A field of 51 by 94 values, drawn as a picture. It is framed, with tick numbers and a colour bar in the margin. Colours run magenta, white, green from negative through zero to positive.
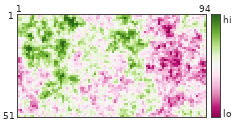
Ninth with the lowest average: middle right. Average level on the scale: 50%. Grain: blotchy. Ninth with the highest average: top left.
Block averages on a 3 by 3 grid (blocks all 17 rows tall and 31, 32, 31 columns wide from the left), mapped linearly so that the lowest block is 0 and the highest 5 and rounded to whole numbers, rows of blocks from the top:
5 4 1 | 4 3 0 | 3 2 2
